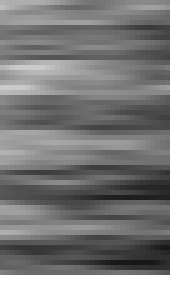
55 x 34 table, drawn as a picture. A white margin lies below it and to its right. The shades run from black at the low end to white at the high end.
Grain: streaks across. Ninth with the highest average: top left. Stripes: horizontal, repeating 4 times. Slope: up to the top left. Ninth with the lowest average: bottom right.
